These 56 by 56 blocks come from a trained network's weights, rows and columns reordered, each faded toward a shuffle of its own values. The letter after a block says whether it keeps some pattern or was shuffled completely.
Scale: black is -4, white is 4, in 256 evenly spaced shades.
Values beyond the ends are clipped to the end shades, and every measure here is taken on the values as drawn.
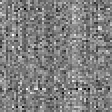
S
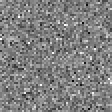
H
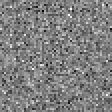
H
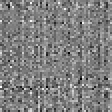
S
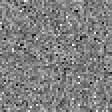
H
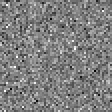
H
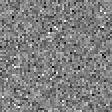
H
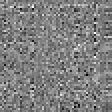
S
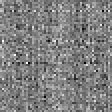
S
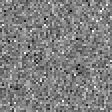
H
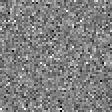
H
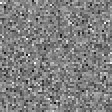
H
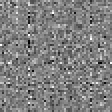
S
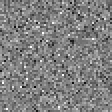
H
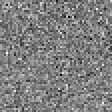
H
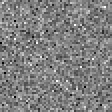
H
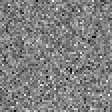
H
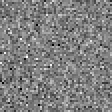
H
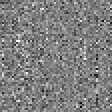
S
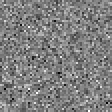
H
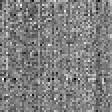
S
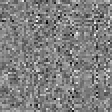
S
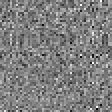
S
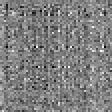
S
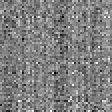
S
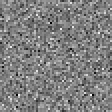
H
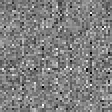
S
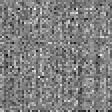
S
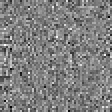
S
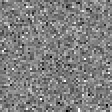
H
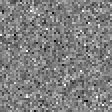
H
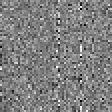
S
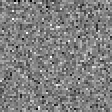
H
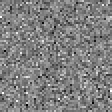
H
